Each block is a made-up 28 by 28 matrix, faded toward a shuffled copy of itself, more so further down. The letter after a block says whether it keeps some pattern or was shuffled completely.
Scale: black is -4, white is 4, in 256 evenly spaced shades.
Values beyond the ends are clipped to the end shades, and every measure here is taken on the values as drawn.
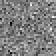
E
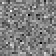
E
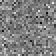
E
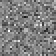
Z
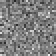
Z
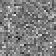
E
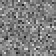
E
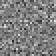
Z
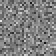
E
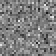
Z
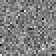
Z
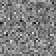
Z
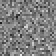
E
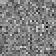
Z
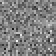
Z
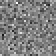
Z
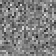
E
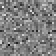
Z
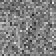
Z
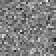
E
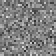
E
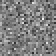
Z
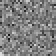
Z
